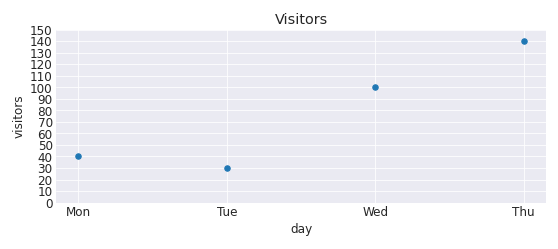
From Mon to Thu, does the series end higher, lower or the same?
higher
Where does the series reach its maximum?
Thu
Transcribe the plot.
Title: Visitors
x-axis: day, ticks Mon Tue Wed Thu
y-axis: visitors, ticks 0 10 20 30 40 50 60 70 80 90 100 110 120 130 140 150
Values:
40 30 100 140
